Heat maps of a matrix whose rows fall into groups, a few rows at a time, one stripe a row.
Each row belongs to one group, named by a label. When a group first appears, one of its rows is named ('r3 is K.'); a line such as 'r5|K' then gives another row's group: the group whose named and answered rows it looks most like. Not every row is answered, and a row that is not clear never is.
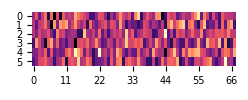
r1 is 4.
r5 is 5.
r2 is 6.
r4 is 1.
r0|1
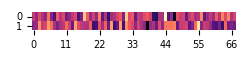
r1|5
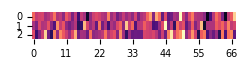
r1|6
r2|4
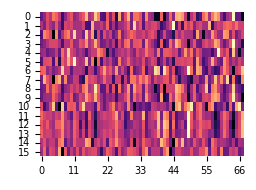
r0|5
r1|6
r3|5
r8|5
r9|5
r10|4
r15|1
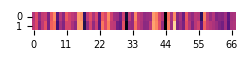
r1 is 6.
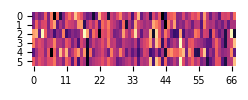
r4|4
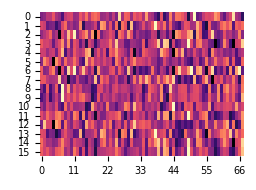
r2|4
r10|6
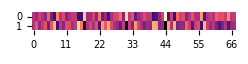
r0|6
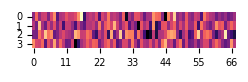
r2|5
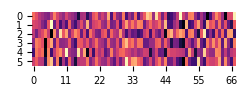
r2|4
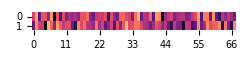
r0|1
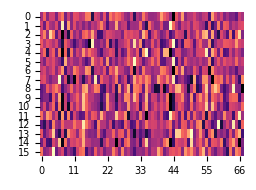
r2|1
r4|1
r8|5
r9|1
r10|1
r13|4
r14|1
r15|4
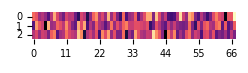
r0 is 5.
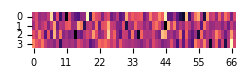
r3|1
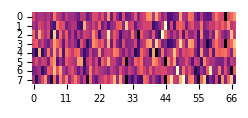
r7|4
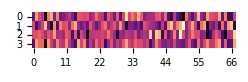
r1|4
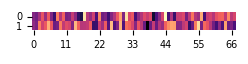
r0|6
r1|5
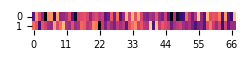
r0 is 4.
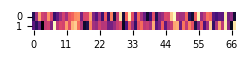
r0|5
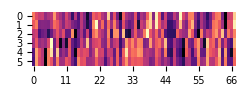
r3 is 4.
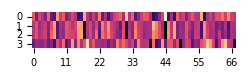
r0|6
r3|5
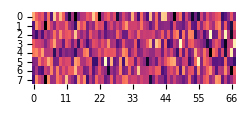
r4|1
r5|5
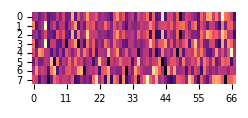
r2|5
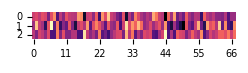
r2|6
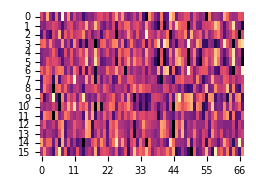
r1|5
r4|5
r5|5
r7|4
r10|4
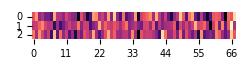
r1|1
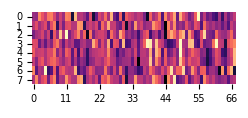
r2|4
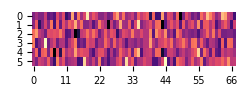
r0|5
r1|1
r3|4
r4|1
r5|6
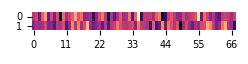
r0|1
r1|5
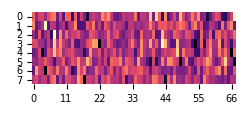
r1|4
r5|5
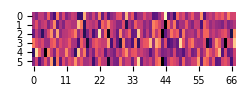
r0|6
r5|1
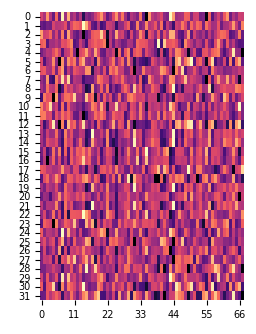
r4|5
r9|4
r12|4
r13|6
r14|6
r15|1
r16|1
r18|5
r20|1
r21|6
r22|1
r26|1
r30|4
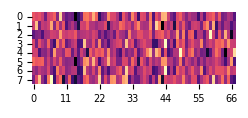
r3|6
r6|6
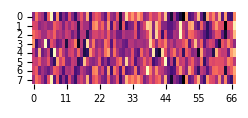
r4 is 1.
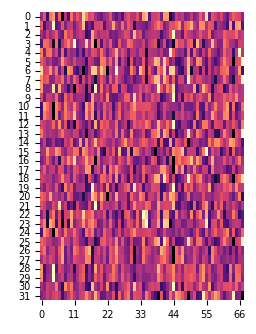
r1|4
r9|6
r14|5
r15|5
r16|4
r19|6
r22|1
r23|1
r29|4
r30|6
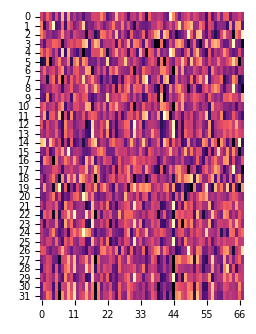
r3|5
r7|1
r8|5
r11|1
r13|6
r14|1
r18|4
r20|1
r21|6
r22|4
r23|6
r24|1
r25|6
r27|4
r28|4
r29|6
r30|4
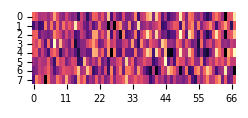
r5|6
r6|5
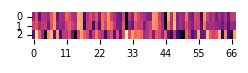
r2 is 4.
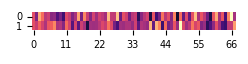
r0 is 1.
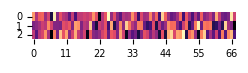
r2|4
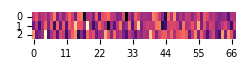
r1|1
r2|4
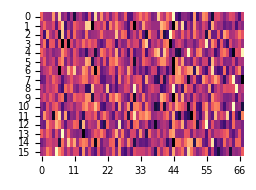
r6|4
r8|6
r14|4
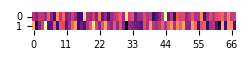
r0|6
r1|4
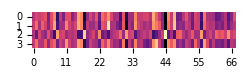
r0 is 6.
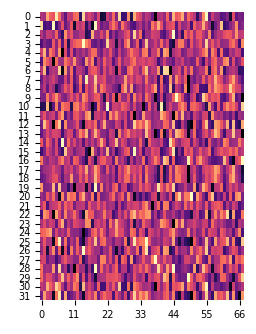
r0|5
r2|6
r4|1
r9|5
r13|5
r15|6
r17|5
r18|5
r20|4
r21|1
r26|1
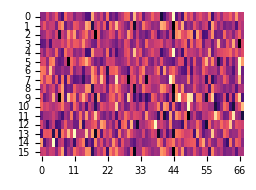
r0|6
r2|4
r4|6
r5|1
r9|4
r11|5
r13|4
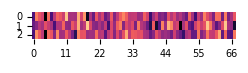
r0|4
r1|5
